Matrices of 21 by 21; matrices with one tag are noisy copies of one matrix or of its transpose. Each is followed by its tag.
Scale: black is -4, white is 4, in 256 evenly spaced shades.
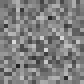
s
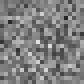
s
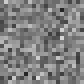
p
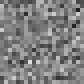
p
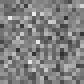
s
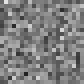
p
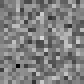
s
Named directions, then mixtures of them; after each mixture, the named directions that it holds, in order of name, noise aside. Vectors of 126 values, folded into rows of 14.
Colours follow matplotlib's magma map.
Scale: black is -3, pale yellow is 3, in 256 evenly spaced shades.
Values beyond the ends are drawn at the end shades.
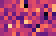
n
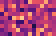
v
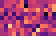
n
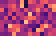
n, v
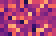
n, v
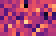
n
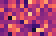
n, v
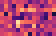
n, v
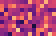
v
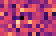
n, v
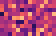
v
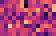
n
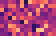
n, v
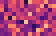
n, v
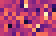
n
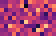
n, v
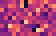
n, v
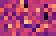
n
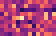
n, v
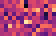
n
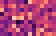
v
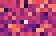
n, v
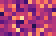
v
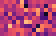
n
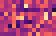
n, v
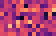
n, v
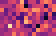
n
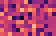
v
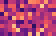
v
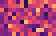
n, v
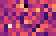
n
